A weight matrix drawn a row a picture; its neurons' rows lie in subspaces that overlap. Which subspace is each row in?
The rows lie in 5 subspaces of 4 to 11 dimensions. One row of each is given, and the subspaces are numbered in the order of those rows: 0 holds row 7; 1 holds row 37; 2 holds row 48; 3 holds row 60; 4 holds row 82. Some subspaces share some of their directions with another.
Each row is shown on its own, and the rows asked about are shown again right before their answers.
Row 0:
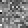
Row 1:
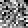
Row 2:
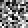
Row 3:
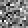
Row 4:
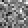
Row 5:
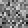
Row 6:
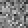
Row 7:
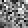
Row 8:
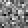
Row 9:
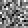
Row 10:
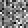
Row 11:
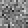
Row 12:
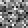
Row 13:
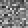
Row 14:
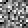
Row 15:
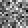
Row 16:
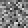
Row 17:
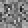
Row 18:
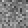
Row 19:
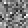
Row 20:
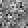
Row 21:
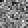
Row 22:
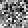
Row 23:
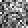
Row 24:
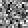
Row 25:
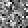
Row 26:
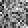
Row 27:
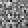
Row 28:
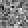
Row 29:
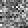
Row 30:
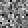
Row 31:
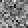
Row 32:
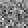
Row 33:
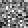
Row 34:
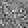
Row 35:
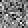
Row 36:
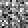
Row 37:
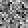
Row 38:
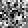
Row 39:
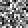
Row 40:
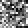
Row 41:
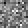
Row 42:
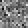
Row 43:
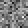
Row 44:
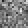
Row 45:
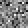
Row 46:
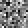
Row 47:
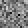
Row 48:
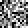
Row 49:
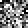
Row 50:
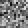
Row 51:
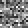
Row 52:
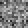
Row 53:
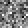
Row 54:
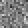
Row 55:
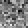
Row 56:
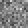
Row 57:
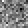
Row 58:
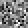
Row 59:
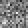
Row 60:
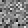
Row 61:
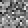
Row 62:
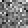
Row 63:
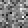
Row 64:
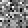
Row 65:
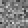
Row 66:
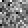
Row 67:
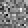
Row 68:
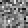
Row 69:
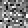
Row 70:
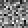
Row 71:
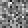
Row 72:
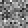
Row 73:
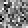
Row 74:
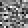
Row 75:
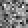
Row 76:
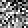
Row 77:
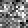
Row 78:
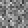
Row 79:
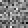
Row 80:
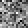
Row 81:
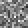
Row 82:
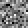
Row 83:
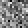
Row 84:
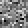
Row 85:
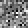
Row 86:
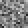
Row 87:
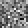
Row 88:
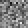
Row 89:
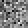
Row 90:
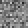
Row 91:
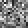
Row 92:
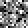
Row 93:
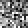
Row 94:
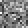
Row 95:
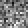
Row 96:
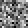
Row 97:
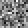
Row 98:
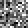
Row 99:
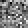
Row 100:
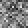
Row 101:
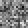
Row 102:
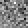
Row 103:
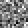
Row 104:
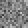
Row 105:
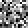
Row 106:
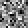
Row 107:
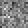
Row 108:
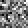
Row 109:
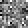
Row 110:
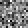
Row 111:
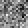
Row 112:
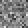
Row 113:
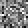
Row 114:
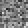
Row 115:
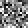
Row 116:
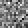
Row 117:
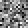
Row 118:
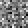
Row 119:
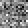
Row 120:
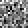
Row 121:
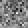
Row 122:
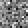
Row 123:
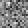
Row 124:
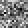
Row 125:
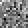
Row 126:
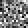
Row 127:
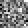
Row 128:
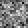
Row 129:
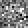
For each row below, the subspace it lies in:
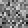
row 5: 4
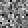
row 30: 2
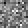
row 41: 0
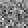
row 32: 3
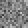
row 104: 0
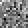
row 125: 4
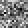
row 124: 4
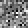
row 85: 0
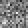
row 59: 4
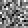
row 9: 4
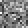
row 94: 2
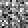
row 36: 0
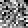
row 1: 0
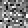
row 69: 4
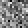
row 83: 2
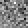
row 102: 0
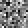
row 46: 0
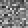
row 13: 4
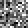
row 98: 3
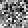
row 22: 0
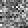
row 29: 3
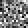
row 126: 0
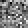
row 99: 2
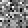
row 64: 4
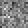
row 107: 0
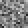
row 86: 0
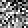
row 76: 4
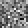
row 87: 4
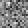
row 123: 3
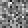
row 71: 2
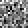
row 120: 4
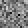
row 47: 0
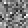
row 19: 0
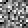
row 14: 0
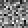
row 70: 4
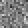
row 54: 0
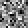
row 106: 1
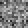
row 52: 1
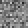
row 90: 1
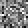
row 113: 0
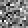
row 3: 4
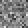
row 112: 2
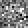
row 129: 4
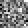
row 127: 0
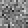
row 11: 4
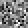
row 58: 4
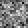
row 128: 3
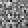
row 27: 1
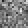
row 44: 2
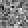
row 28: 0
